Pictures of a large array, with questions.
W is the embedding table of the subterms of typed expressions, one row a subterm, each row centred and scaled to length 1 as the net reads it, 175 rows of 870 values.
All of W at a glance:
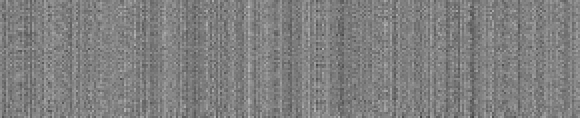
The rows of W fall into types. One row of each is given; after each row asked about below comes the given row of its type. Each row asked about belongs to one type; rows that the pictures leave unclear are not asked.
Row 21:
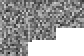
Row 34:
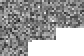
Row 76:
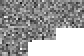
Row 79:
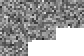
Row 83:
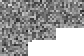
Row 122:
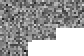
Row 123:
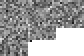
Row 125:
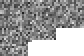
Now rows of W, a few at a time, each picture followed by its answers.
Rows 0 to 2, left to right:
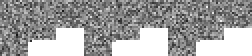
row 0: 76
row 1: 122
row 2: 34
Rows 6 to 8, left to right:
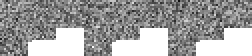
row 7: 76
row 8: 125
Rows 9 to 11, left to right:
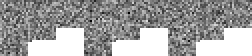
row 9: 21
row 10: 123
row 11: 83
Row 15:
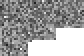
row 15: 83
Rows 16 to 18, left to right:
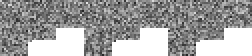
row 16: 83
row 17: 76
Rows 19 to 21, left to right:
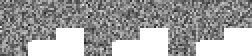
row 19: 122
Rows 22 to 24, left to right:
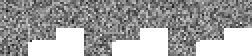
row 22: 123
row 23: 122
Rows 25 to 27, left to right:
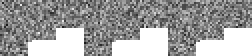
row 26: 125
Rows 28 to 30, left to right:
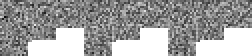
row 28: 122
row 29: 21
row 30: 21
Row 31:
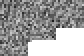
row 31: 125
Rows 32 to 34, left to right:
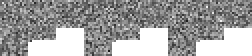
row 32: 76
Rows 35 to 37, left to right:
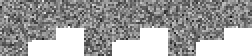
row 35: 79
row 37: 125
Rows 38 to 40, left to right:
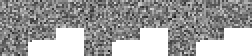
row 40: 123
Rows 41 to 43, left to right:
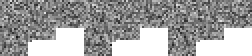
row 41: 79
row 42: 79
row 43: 34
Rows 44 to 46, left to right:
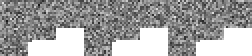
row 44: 21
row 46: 79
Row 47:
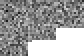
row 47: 122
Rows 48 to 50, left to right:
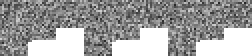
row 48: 125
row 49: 79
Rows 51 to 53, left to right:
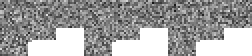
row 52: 122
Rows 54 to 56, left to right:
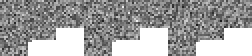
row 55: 34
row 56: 125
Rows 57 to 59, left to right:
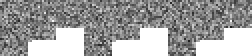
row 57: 34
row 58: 122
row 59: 79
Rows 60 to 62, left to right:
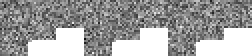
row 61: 125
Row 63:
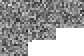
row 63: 83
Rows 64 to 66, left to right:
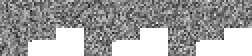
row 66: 125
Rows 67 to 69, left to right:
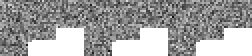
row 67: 79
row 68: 122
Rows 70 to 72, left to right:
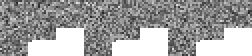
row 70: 21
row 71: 123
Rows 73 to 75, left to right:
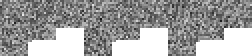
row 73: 83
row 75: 125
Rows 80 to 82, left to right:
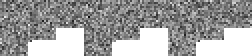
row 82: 83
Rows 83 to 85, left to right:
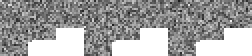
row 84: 122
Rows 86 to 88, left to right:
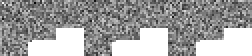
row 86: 83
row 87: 122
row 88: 79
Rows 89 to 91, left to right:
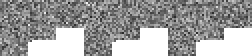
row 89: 34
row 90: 123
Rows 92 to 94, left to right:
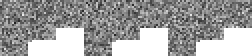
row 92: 83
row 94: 76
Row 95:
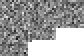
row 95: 79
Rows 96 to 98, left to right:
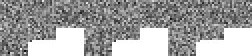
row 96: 123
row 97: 76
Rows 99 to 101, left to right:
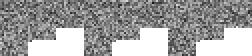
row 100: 122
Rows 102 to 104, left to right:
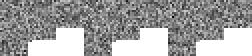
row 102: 123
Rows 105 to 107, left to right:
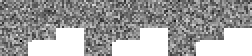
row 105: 83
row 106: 83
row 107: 122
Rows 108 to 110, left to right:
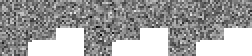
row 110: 83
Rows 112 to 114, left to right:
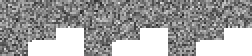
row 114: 125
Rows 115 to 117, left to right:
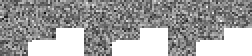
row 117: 34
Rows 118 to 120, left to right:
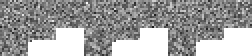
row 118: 76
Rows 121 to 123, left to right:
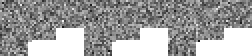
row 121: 34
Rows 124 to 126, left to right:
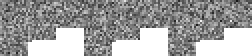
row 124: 21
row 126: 21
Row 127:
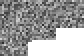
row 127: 125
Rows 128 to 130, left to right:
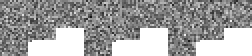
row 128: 76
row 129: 123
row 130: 21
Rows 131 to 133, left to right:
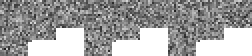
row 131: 125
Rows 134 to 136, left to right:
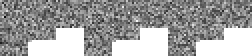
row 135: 34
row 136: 122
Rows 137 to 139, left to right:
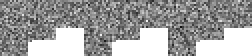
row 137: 76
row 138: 21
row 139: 34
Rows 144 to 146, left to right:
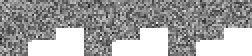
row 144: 79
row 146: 122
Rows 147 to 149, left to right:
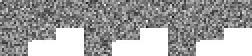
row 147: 83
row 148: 34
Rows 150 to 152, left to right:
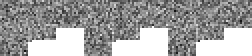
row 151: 21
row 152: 123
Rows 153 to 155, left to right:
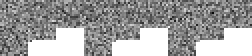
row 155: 122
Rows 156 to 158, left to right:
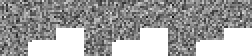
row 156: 34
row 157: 21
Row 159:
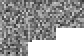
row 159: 21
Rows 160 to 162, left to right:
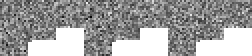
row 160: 125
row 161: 125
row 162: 76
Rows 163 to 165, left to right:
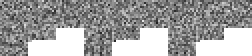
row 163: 79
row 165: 21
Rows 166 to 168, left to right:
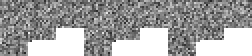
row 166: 21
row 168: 21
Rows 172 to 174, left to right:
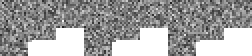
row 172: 79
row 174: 122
